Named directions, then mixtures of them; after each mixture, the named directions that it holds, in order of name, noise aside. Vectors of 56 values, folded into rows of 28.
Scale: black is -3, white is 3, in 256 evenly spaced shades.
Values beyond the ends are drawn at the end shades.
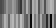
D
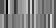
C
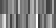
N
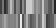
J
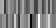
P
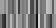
N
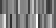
N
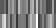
N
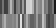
J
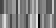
N, P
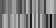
D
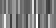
C, N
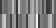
N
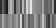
C, J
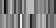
J, P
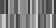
C, N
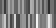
N, P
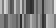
J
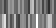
N, P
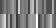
N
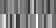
N, P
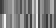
D, N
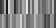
C, D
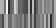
C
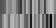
D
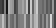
C, N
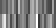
N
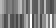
D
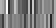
C
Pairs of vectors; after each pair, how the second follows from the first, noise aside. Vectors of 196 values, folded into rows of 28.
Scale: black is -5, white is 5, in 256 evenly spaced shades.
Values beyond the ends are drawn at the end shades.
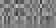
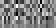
scaled up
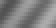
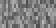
shuffled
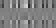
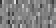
shuffled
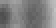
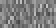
shuffled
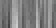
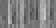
wrapped around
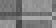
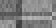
copied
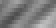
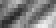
scaled up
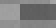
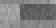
copied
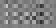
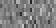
shuffled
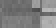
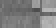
copied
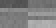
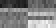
scaled up
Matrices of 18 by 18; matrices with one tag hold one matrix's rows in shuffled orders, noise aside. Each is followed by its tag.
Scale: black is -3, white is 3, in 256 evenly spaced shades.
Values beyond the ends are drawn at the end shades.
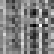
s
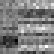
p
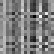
s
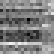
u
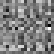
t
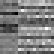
p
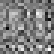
t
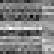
u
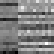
p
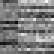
p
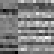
p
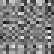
t
